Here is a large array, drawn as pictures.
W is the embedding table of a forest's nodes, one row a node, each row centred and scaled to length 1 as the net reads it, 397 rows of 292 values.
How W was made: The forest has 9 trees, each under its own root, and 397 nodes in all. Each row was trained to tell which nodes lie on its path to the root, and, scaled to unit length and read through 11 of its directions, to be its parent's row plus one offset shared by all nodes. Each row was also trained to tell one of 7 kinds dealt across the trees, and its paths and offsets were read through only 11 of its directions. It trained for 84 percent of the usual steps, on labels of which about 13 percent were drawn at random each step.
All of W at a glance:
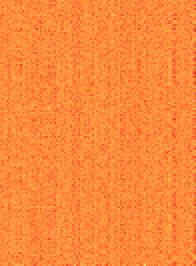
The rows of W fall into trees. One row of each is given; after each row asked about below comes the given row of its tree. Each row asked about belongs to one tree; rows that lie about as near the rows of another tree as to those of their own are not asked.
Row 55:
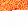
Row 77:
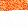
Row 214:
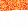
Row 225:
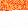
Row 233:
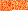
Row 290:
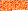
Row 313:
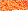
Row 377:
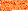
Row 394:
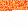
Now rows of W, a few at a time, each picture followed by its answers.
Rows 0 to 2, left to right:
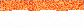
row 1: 377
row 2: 55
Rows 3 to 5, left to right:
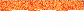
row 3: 377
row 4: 377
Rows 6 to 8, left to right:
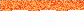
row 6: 290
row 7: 55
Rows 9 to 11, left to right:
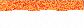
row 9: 394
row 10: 214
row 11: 377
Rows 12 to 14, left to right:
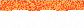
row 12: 233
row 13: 214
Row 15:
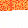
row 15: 290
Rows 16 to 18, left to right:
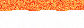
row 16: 290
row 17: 377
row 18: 377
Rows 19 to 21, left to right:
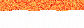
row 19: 55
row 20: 55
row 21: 214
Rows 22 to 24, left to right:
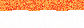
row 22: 394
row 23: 214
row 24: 290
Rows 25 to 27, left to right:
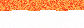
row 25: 225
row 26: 77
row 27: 394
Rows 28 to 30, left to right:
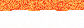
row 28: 55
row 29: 394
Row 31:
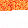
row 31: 290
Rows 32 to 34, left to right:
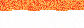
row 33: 233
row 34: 377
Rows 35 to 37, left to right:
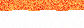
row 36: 394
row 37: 214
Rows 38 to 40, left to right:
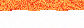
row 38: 55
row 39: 233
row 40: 394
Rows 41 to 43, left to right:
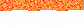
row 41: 214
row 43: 313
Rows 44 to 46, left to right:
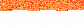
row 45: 290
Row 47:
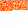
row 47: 290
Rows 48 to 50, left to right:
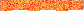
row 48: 77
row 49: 233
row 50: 214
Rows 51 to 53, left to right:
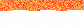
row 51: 214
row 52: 55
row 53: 77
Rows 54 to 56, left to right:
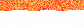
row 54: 225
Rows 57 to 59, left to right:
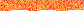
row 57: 225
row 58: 377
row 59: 290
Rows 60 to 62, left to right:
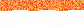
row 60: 214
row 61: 377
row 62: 394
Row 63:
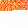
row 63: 290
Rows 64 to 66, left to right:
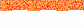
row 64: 394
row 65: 214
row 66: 394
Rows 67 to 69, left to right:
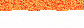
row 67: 377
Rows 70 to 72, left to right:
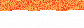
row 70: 55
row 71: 55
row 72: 77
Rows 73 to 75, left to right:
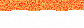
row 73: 225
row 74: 290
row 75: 290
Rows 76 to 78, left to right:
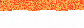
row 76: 55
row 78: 313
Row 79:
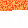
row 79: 394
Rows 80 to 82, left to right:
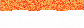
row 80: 313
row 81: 214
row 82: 377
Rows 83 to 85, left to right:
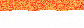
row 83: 55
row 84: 77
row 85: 290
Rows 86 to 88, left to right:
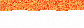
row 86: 290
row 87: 55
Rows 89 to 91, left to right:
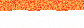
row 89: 290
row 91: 313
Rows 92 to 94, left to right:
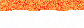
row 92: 394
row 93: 394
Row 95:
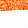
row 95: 214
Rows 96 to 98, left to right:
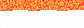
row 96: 313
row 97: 55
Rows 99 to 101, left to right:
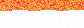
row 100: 55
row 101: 214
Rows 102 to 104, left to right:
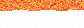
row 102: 55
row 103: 55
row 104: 77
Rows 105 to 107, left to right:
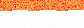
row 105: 290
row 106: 313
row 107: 313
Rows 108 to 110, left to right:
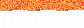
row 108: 55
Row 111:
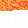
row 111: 313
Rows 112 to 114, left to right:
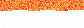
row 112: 377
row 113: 290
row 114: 394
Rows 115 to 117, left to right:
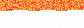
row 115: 394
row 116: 214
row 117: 214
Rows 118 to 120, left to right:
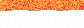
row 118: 394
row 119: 377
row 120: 214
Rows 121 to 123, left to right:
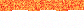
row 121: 290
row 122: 214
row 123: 394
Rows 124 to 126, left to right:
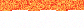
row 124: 55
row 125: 55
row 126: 55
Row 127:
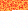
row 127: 290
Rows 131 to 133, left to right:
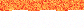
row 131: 377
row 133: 214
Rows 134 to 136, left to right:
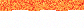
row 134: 290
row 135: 377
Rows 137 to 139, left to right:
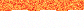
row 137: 225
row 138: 377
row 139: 214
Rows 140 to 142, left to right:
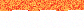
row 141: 55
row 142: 377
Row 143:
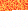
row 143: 313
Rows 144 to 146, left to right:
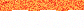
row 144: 377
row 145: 55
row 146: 77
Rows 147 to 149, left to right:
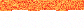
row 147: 394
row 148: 377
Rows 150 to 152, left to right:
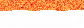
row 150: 290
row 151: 233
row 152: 377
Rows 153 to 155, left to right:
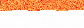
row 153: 55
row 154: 55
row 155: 290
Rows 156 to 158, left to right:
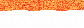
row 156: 290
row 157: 290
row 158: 225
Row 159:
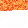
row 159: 214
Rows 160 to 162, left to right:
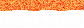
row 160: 394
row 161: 77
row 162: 377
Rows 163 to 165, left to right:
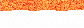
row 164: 377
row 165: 377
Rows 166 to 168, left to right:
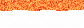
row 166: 377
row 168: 313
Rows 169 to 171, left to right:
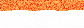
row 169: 290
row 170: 233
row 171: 214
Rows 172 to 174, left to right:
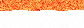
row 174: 377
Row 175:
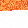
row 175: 55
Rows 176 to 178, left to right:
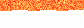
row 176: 290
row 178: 394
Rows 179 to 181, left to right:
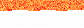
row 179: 394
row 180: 394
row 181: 377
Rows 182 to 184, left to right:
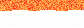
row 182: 313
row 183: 233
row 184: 290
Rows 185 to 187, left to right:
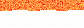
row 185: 290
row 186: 55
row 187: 377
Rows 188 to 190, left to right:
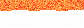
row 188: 377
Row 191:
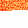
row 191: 377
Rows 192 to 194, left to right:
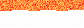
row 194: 55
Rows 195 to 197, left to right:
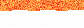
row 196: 394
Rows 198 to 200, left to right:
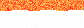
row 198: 77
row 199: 214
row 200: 394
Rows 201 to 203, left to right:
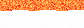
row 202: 214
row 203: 394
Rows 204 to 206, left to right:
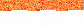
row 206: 290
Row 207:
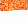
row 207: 377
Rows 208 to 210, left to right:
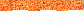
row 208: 290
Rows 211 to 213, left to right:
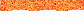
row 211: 377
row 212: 313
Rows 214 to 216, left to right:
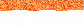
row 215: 225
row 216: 214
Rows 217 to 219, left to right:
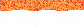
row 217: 377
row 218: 77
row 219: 55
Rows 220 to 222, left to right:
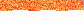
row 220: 394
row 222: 55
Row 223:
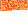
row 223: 214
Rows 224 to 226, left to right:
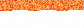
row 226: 214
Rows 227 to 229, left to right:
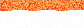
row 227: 377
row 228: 377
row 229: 214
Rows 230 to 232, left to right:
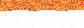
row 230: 55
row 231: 225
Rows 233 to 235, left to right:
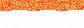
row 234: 55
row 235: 377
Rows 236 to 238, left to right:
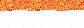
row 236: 313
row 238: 55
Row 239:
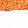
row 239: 225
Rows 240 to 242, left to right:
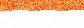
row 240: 214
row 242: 394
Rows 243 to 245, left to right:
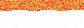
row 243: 377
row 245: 214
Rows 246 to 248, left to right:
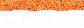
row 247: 233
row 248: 214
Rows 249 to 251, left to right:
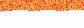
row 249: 55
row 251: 290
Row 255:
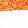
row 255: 55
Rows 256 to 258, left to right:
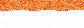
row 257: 377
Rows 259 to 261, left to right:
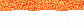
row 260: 377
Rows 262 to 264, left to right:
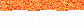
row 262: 394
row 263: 55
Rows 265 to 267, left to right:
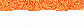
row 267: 313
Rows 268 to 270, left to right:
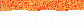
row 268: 290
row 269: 394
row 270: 55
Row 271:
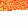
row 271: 55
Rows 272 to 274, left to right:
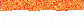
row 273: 290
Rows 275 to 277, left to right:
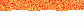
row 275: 377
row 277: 214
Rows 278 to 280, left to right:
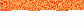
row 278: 377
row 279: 214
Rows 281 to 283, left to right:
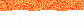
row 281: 214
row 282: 290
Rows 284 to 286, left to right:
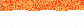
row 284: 290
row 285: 214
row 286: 55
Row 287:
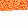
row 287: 377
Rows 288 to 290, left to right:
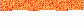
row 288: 394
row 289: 225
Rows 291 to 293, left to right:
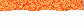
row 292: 214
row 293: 394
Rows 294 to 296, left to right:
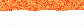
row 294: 313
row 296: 290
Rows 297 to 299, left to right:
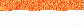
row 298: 290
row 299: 233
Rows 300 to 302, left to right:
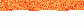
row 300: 394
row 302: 394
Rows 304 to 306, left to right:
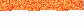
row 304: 313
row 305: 290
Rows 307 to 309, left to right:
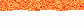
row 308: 394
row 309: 214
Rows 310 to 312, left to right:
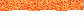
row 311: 394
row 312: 377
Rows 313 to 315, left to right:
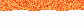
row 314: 394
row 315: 290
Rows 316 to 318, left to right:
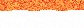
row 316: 377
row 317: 55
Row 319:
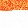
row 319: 233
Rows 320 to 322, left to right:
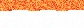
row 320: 394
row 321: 394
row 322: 290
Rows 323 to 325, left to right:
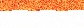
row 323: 313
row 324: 55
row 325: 290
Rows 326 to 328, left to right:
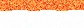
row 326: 394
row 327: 394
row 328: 290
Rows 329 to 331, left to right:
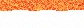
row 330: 377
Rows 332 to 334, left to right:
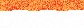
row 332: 394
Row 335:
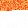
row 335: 233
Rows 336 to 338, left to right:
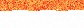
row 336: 214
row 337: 394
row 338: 313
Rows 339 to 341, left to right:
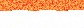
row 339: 55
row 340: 225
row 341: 313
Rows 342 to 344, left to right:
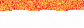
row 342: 313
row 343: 214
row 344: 55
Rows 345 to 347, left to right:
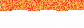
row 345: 313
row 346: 290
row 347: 394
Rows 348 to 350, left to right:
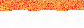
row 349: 377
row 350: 394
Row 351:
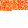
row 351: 233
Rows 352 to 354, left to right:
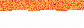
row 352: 55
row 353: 55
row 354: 225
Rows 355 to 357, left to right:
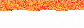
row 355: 394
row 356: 394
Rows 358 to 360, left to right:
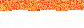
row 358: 313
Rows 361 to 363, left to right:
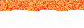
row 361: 214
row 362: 394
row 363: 394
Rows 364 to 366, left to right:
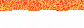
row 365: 233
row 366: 214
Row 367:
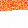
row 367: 290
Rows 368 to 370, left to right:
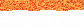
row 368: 377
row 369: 214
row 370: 55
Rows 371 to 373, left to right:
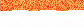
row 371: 214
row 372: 290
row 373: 233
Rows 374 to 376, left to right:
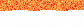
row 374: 55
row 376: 394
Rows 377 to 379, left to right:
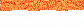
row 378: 55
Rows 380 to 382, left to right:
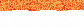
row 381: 377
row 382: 214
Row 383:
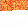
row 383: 290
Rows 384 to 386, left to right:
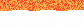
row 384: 233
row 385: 377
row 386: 233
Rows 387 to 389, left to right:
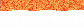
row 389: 77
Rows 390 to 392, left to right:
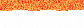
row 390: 233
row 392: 313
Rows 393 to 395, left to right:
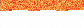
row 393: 313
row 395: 55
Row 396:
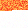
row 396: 77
